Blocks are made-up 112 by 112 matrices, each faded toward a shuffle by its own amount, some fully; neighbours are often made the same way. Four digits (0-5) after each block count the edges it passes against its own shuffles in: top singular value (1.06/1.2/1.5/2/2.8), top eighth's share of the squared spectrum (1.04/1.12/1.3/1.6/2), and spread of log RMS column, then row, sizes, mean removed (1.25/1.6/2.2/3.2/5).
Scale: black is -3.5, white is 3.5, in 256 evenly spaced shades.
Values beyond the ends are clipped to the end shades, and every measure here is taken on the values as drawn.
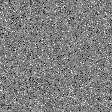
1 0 1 0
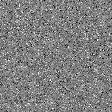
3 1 0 0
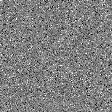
3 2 1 0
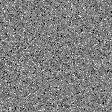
2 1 0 0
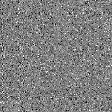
4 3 2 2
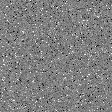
0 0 0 0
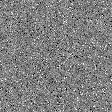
1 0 0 0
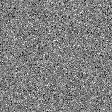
2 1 0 0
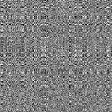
5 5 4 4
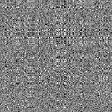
5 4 3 3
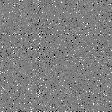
4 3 1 1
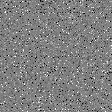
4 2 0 1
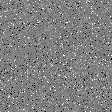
2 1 0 0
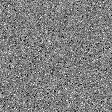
0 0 0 0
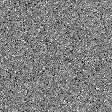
0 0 0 0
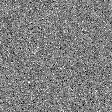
0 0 0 0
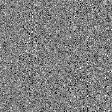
1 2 3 0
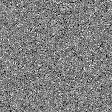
0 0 0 0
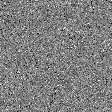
0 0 0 0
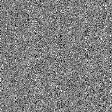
1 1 3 0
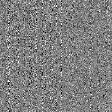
1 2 4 0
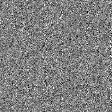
0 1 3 0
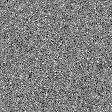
0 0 0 0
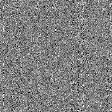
1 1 3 0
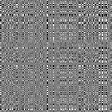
5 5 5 4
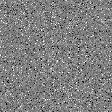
3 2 1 0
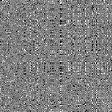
5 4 3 2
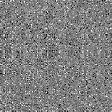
4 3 2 2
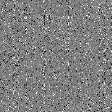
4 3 2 0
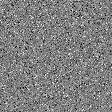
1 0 0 0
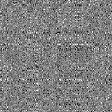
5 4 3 3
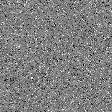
3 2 0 0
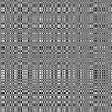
5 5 5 5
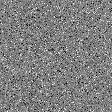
2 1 0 0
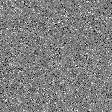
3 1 0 0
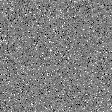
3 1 0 0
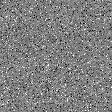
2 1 0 0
